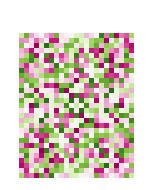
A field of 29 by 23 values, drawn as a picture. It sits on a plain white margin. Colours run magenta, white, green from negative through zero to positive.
Average level on the scale: 50%. Stripes: none. Slope: none. Symmetry: a half turn. Seam: none. Grain: fine.
